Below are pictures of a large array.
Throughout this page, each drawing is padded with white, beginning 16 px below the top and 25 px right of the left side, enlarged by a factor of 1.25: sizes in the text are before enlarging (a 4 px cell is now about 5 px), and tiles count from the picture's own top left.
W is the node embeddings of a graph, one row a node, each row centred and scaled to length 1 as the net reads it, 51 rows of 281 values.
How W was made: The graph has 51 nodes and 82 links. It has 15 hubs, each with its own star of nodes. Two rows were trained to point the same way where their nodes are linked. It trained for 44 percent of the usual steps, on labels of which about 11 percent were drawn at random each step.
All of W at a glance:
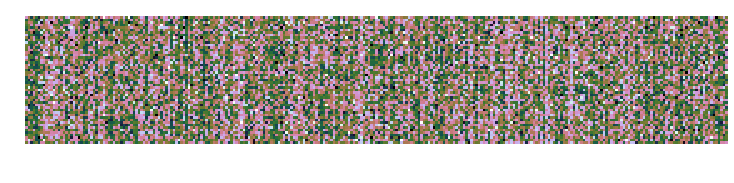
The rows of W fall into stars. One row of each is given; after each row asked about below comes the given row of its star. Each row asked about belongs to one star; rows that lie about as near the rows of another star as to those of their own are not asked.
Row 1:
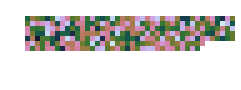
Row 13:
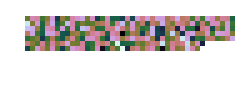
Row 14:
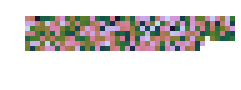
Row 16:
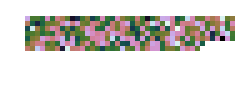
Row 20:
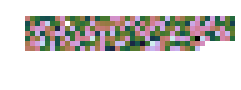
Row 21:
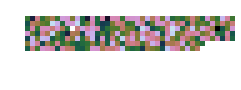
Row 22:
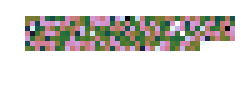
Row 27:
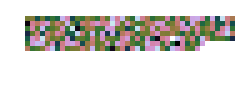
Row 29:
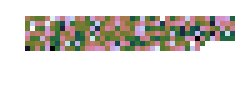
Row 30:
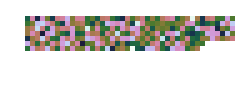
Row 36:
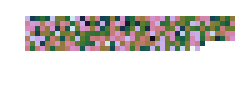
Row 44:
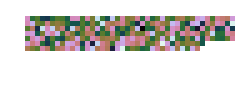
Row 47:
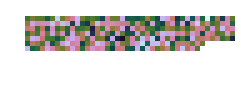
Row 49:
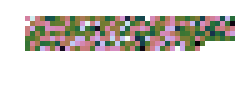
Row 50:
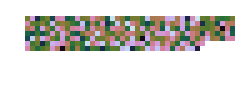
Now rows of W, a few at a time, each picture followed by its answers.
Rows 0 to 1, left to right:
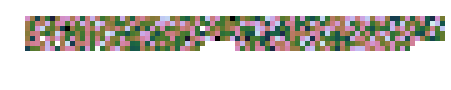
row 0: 14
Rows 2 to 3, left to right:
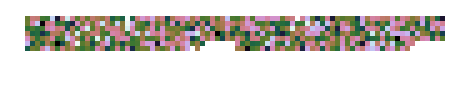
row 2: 13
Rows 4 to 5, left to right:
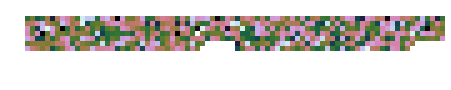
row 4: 29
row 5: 13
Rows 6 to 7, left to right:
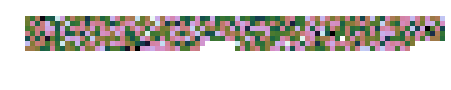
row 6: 20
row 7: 16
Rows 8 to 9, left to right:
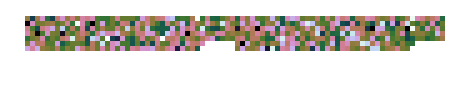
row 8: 1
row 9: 44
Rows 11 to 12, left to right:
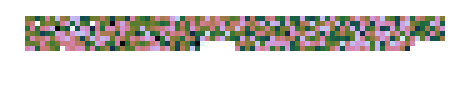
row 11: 16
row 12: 50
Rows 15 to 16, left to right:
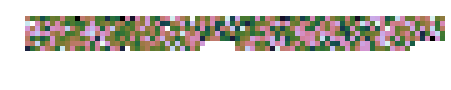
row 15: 14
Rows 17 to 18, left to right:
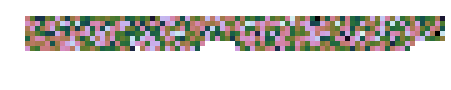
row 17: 16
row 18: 36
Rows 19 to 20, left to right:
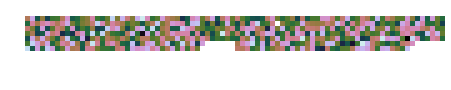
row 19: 27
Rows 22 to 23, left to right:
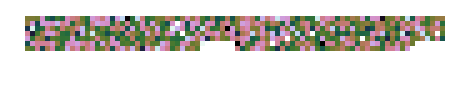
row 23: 47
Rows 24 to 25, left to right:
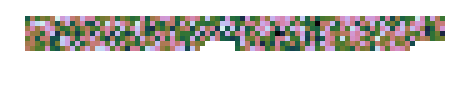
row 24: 29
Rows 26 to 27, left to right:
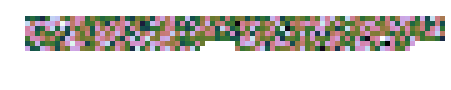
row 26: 36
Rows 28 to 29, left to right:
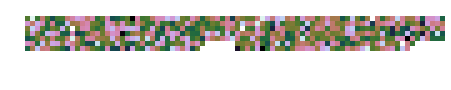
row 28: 30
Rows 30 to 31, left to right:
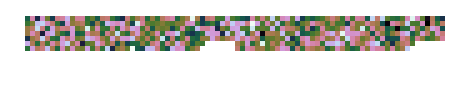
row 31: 44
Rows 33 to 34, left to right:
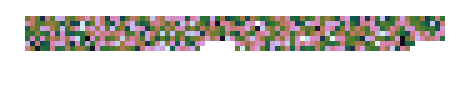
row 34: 30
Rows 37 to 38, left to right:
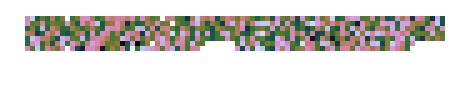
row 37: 27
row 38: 22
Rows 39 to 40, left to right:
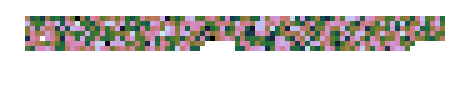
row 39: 22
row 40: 13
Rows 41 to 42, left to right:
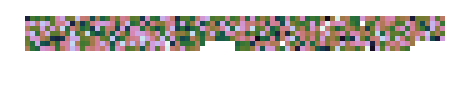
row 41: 44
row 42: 50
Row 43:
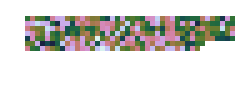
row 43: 49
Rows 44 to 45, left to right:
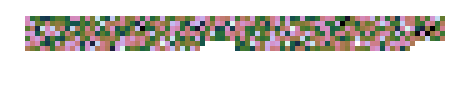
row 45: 50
